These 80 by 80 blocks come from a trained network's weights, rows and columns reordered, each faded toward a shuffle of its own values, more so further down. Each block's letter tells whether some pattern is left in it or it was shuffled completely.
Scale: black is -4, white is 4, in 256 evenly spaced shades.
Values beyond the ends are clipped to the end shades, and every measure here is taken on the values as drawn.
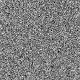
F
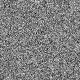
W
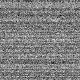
F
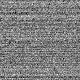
F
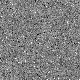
W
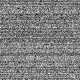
F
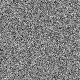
W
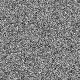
W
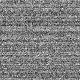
F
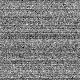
F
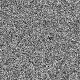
W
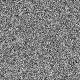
W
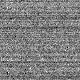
F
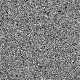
W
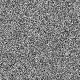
W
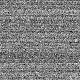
F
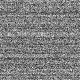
F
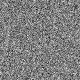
F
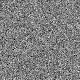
W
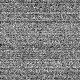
F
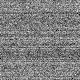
F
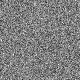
W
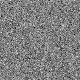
W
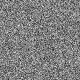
W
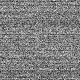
F
